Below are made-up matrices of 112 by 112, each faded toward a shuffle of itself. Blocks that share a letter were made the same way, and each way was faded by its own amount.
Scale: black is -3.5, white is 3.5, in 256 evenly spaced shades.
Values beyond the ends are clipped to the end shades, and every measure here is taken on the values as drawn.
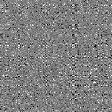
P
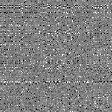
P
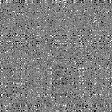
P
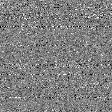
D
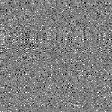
P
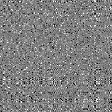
P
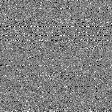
D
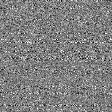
D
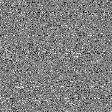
D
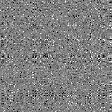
P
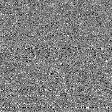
D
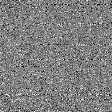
D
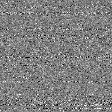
D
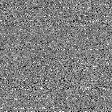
D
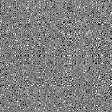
P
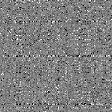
P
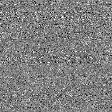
D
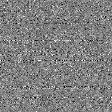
D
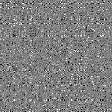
P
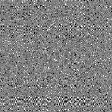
P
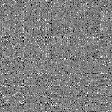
P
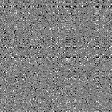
P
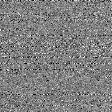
D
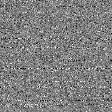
D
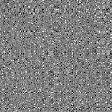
P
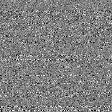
D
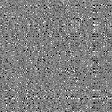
P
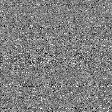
D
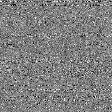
D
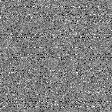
D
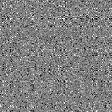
P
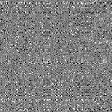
P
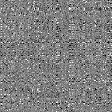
P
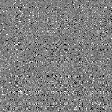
P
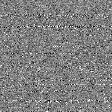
D
